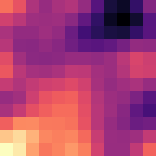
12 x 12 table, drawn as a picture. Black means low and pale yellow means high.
The top right is the ninth with the lowest average. The halves do not mirror each other. On average the colour sits 50% of the way up the scale. The field climbs toward the bottom left. The bottom left is the ninth with the highest average.
